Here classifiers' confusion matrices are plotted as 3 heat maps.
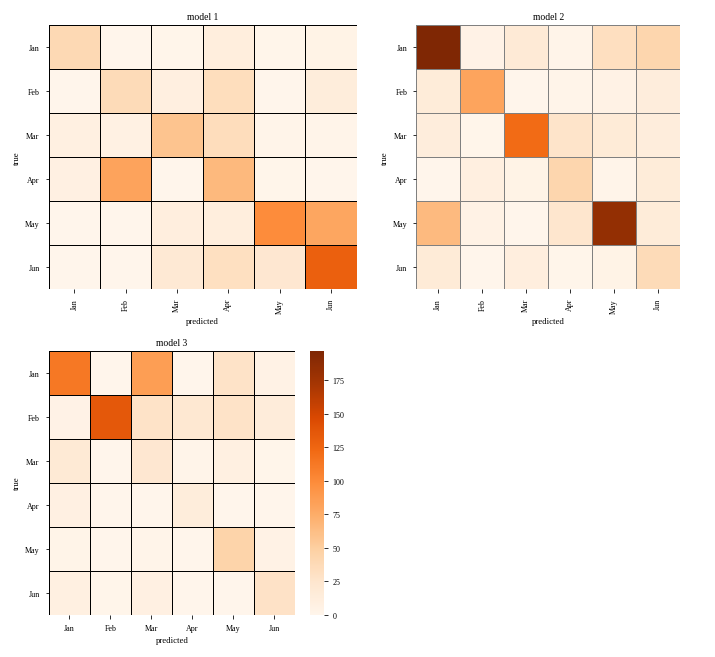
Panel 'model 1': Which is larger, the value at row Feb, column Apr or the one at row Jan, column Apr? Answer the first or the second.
the first
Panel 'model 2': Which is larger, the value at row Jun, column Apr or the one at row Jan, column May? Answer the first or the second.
the second
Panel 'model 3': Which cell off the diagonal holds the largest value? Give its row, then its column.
Jan, Mar
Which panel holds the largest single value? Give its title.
model 2
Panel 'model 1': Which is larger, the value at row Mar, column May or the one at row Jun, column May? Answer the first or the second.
the second
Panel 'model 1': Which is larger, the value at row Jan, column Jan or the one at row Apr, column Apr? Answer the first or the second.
the second
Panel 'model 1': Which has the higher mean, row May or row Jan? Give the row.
May
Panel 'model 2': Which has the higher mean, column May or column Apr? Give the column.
May
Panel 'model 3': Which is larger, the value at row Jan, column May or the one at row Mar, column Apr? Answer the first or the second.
the first
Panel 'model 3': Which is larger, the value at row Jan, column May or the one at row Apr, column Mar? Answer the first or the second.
the first
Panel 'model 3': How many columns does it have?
6
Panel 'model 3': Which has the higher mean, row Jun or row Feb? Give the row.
Feb
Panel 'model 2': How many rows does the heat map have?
6
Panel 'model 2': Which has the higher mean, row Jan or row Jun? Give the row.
Jan
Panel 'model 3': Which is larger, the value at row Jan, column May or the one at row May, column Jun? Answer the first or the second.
the first
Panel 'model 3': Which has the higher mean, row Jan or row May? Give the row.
Jan
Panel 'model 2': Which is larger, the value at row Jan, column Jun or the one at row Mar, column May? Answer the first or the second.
the first
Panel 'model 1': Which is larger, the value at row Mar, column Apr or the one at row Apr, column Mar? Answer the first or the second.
the first
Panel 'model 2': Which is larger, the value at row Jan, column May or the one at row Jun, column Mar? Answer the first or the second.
the first
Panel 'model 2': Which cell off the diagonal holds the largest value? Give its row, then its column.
May, Jan
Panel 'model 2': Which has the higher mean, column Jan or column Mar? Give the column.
Jan
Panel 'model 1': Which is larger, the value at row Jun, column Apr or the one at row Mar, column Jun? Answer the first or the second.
the first
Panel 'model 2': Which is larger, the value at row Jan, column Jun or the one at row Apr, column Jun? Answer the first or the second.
the first
